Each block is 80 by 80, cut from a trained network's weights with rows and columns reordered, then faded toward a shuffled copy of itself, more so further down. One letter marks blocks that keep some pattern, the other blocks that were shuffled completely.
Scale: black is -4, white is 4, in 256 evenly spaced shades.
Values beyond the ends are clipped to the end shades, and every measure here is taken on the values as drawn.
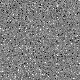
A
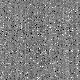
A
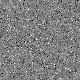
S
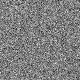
S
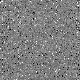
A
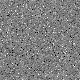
S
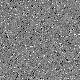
S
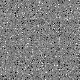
A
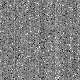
A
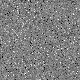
S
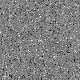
S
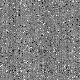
A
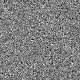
A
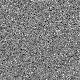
S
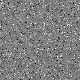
S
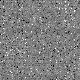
A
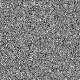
A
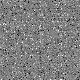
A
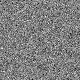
S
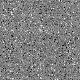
A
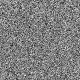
S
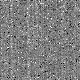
A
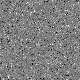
S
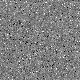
S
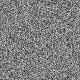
A
